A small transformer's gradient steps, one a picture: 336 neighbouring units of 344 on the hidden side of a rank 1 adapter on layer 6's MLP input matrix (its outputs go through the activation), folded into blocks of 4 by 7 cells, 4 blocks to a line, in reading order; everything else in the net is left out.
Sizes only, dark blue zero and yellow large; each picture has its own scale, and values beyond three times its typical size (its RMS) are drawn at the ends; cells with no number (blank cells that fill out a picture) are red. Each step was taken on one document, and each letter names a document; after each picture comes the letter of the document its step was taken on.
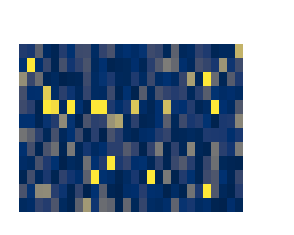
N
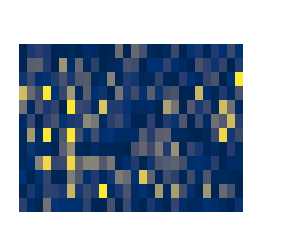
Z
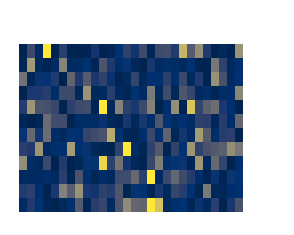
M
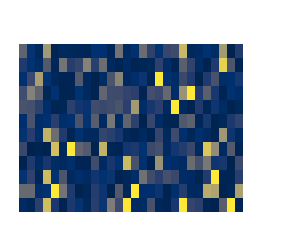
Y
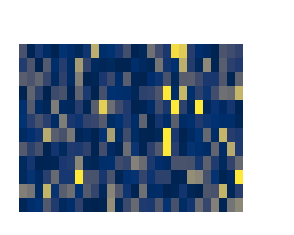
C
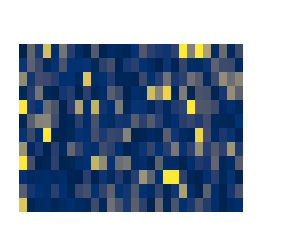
M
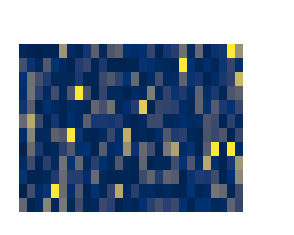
C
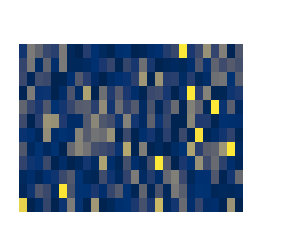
M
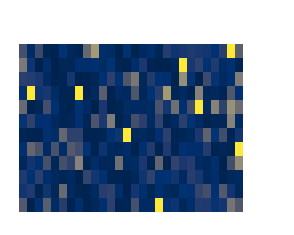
C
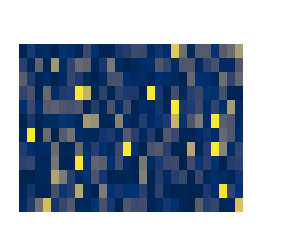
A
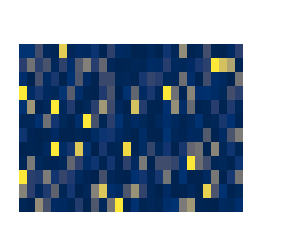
Y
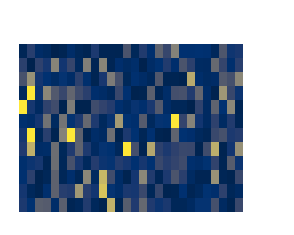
A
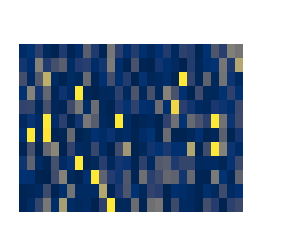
A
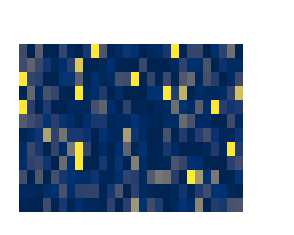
C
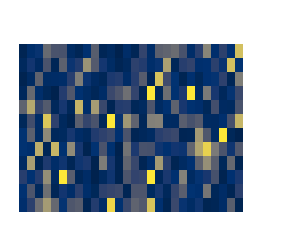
Y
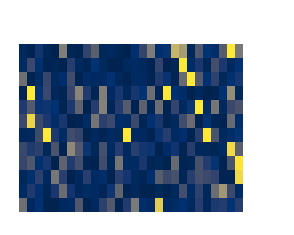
C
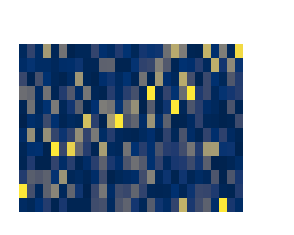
Y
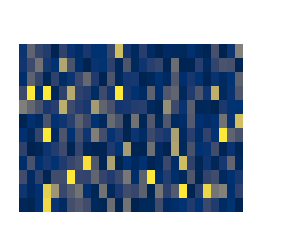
Z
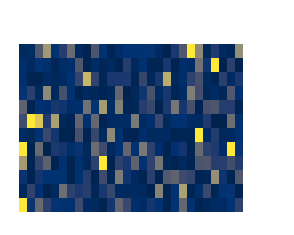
M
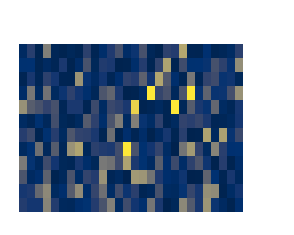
Y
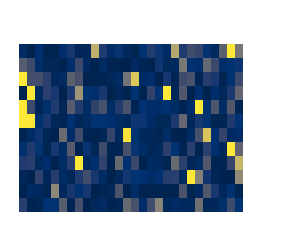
C
